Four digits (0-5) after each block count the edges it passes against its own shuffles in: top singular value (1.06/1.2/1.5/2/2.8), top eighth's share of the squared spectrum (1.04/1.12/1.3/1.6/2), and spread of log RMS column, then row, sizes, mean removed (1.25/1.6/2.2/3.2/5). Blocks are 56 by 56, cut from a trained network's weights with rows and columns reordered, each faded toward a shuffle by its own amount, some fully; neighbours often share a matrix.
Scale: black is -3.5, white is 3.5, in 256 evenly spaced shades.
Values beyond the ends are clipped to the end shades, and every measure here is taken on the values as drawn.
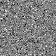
0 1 0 0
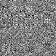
3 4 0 2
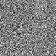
3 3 1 1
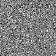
2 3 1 1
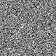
2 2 1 1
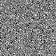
2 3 1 1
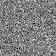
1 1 0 0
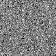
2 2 1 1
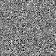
2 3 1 1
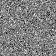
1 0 0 0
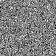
0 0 0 0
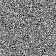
0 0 0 0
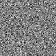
3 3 0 2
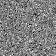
0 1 0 0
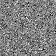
1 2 0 0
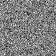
1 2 0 0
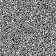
0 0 0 0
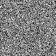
0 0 0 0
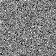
0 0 0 0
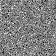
0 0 0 0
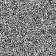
2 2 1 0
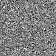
1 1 0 0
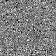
1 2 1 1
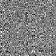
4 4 2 2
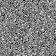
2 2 1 0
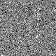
1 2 1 1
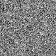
1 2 0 0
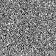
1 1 0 0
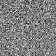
3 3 0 2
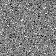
1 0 0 0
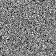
1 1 0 0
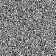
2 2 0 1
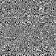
3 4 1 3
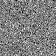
1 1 0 0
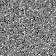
0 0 0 0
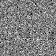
1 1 0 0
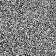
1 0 0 0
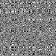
4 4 2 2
